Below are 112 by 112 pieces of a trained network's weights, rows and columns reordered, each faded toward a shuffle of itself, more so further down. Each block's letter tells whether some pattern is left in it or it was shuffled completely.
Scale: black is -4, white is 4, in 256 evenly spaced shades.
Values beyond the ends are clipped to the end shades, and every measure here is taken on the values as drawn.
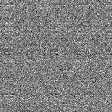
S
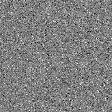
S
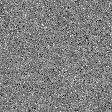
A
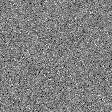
A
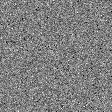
A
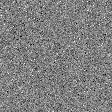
A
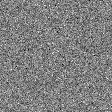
A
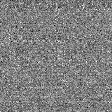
S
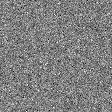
A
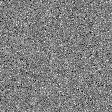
A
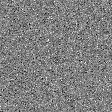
A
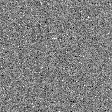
S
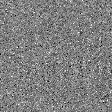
S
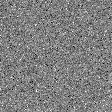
A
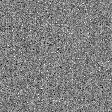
S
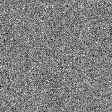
S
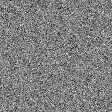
A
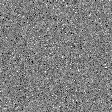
A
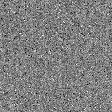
S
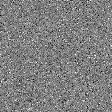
S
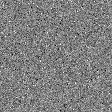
A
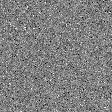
A
